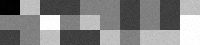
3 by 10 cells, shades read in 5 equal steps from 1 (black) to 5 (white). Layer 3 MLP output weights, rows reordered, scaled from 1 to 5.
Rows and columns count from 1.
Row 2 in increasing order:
2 2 3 3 3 3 3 4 5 5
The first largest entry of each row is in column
2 3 10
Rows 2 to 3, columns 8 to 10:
3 2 5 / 4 4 5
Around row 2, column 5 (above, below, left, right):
3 2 3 3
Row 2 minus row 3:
1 0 1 1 2 -1 -1 -1 -2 0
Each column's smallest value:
1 3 2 2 2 3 2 3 2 4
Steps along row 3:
up up down same up down up same up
